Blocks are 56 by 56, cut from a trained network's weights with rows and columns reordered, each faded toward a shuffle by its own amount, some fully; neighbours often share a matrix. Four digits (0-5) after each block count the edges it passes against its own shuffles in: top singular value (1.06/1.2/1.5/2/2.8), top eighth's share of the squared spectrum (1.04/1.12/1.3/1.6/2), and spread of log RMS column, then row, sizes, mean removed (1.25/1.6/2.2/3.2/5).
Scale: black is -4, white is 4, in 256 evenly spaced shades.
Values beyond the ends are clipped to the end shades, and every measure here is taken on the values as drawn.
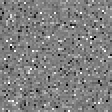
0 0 0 0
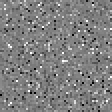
0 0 0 0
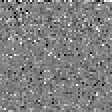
3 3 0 2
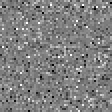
2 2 0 1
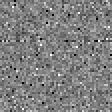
2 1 0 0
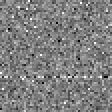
3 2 0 1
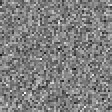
1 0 0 0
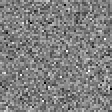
0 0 0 0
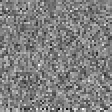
3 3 0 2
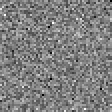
0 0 0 0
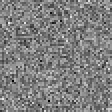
0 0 0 0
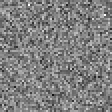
0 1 0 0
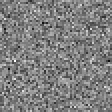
1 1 0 0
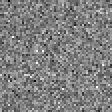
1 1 0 0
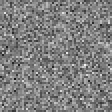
1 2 0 0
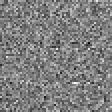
3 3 1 1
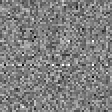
3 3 1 2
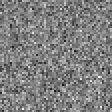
1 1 0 0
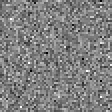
1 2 1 0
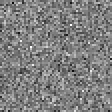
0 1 0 0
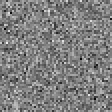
2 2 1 0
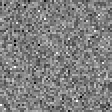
0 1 0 0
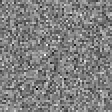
0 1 0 0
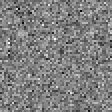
1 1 0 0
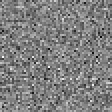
2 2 0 0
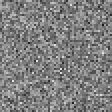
0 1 0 0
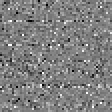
3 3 0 2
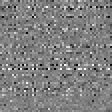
4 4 0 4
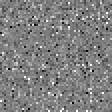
1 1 0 1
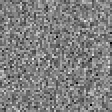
2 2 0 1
